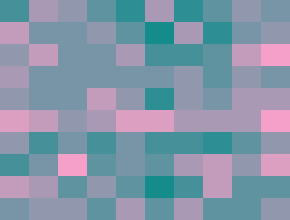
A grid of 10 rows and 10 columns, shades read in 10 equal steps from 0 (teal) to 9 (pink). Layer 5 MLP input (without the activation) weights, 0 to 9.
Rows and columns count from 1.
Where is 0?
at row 2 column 6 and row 9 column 6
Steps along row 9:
down down up down down up up down same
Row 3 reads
5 7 4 4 6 2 2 3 7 9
